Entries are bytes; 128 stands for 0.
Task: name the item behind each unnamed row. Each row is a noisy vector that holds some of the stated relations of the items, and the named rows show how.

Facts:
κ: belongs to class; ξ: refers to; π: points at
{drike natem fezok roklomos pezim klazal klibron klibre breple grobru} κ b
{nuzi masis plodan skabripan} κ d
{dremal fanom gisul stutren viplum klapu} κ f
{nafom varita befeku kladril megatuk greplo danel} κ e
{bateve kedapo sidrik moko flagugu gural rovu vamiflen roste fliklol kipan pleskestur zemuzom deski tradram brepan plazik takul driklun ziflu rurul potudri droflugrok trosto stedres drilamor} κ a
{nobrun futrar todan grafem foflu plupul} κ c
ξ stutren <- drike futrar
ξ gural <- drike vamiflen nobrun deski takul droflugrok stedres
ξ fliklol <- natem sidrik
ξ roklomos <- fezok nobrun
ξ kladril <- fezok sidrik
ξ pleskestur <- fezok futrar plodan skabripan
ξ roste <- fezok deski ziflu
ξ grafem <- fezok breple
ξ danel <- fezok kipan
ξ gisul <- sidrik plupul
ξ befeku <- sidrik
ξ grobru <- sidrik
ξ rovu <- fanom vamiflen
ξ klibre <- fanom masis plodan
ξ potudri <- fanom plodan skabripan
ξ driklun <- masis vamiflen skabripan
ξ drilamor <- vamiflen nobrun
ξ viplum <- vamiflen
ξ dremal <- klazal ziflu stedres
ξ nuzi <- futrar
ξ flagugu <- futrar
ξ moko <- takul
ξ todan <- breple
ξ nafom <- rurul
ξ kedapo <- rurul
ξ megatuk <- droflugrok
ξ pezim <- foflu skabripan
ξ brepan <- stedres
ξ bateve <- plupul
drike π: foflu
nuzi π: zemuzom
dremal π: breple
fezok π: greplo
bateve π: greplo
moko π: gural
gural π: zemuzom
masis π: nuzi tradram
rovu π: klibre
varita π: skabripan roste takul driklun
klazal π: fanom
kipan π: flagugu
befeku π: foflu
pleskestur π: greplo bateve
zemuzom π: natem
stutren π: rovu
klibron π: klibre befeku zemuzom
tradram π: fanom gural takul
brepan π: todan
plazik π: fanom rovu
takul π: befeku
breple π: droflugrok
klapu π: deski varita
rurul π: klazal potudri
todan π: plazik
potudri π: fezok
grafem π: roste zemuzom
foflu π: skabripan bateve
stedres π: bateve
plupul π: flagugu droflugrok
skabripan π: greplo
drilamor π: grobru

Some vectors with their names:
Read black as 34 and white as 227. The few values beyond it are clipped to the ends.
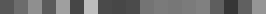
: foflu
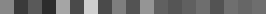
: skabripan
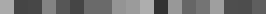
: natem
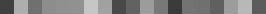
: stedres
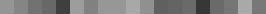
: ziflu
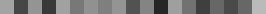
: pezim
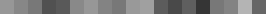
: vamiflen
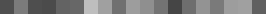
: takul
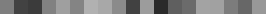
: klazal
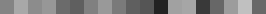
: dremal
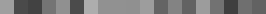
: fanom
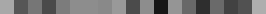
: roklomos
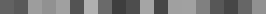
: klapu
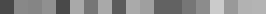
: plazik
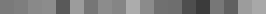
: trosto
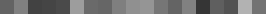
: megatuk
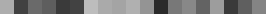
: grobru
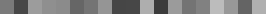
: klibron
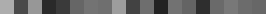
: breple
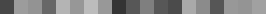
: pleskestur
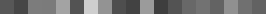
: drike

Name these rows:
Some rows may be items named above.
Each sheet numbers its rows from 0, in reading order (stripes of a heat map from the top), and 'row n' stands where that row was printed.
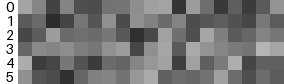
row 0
gisul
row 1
greplo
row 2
varita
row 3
stutren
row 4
natem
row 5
roste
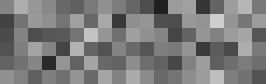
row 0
dremal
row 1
tradram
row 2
takul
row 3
nafom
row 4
driklun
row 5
gural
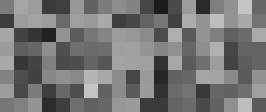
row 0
kipan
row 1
rurul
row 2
klibre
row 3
zemuzom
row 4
natem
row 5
klazal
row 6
plodan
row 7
flagugu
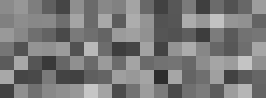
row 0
fliklol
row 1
moko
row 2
sidrik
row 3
klapu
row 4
rovu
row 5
natem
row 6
stedres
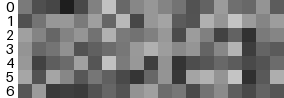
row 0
deski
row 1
tradram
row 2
viplum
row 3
zemuzom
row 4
fezok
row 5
grafem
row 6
befeku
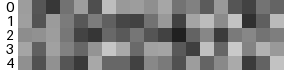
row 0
fanom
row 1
grafem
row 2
plupul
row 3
drilamor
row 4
todan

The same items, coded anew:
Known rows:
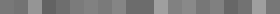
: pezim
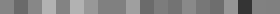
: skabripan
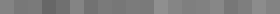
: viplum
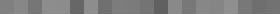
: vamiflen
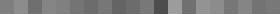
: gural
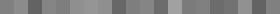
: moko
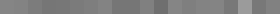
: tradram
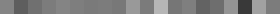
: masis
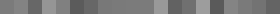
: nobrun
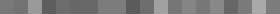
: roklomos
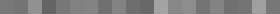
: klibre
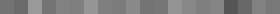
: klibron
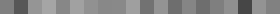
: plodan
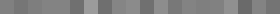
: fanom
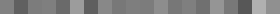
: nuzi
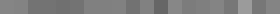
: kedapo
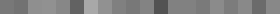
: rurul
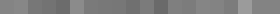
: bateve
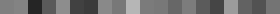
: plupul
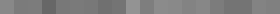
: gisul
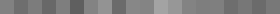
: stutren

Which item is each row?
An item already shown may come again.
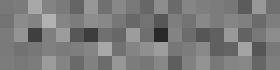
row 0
natem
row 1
takul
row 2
droflugrok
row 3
todan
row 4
foflu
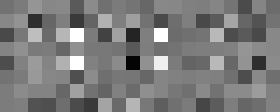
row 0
drike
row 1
kipan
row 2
grobru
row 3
roste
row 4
drilamor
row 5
drike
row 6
greplo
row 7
dremal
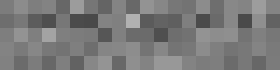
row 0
greplo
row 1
breple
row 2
deski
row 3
klapu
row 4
stutren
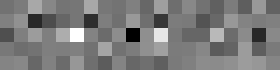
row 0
fezok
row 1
flagugu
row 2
drilamor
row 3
todan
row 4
driklun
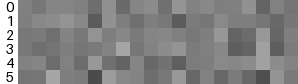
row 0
fanom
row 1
stedres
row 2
grafem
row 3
todan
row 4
driklun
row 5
klazal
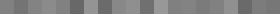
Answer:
fanom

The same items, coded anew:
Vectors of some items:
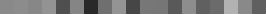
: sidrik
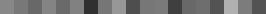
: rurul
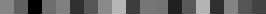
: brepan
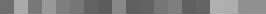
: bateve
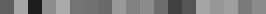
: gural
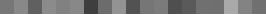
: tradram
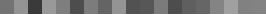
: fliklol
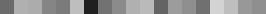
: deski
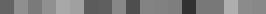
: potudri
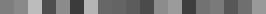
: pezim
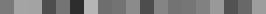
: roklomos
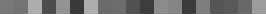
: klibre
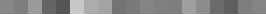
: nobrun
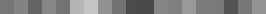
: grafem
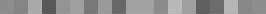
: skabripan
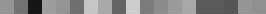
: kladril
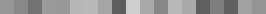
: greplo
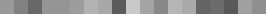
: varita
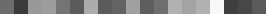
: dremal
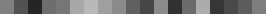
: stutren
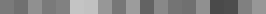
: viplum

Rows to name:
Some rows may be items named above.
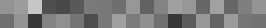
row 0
fezok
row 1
moko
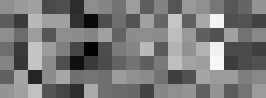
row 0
klazal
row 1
flagugu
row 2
plodan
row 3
droflugrok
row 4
breple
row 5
gural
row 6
natem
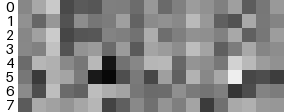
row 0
drike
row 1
plodan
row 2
drike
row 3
skabripan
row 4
deski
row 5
kipan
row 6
fanom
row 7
driklun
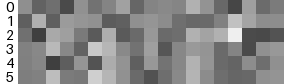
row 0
masis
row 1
roste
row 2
dremal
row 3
klapu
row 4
nuzi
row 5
foflu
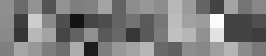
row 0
plodan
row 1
breple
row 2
plupul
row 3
stedres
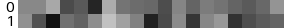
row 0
klibron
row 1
todan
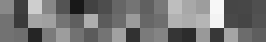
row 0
breple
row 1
dremal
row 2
rovu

